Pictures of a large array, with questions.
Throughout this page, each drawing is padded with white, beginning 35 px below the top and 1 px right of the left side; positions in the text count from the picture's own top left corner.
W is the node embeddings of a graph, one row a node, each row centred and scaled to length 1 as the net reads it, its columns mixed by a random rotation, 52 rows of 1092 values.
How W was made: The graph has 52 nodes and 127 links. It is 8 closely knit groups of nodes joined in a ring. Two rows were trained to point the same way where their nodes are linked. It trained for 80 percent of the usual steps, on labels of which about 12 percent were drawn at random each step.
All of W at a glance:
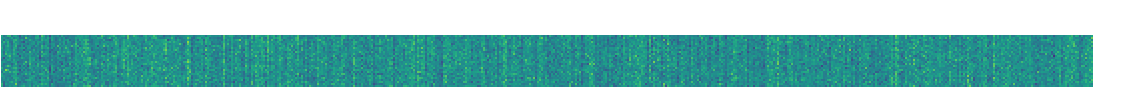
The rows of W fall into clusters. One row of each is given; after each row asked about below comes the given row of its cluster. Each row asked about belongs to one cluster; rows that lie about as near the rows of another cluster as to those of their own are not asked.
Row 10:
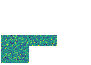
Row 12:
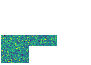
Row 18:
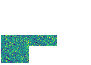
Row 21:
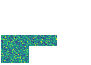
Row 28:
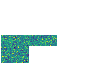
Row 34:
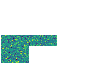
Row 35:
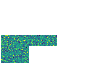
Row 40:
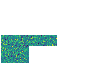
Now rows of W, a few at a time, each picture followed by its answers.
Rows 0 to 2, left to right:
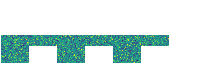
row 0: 10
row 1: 21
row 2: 10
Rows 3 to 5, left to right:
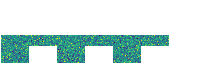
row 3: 40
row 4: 12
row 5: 34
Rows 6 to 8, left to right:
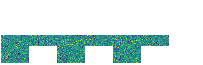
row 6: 40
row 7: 35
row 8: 35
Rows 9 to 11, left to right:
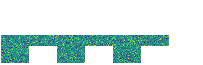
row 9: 12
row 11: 34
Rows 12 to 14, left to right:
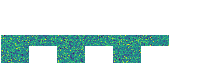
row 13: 28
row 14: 35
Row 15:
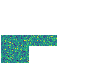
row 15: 18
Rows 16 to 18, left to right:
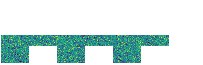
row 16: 34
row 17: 12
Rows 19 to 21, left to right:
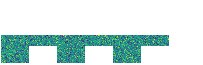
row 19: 28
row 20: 21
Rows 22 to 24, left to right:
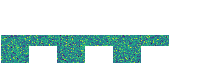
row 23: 18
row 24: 12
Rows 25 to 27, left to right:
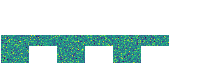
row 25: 35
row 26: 40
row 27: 28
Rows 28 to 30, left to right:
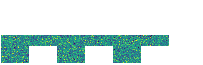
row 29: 12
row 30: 35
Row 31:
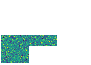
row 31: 21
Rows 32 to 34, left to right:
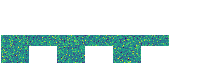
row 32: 28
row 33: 34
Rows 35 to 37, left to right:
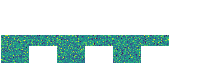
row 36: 40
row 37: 21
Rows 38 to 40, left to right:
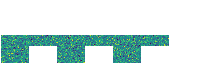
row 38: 28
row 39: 10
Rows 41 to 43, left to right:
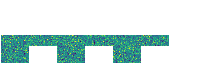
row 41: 18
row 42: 40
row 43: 12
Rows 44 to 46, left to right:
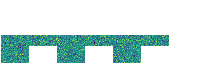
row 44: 10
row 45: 40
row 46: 18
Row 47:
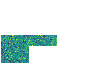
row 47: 18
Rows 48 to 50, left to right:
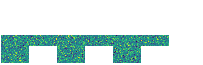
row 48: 10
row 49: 28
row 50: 12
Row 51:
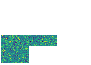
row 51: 28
